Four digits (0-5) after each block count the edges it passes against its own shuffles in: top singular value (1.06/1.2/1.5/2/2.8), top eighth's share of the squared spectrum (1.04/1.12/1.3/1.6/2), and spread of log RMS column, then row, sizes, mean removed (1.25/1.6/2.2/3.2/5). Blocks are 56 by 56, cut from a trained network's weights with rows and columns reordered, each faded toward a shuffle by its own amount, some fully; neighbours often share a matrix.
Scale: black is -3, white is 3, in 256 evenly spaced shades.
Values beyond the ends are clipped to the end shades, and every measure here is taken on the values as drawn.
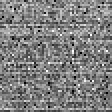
3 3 1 0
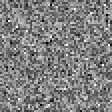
0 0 0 0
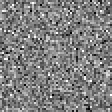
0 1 0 0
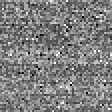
2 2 0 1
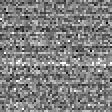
3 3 0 1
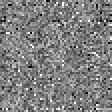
2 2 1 2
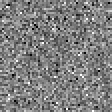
0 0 0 0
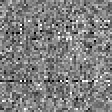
2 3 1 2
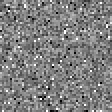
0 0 0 0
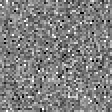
0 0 0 0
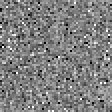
0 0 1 0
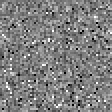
1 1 0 1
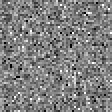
1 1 0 0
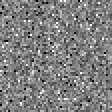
0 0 0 0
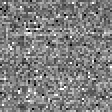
2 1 0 0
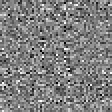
3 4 2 2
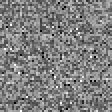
1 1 0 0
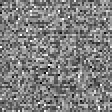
2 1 0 0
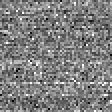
3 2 0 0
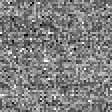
2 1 0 0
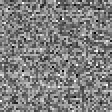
1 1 0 1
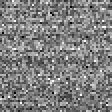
3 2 0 0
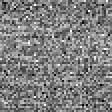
2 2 0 0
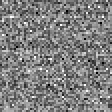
1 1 0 0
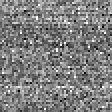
3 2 0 0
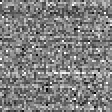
3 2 0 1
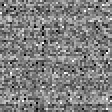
2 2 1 0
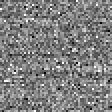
2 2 0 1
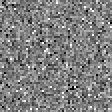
0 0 0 0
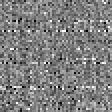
2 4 0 3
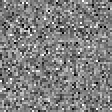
1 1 0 0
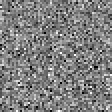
2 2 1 0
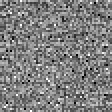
1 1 0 0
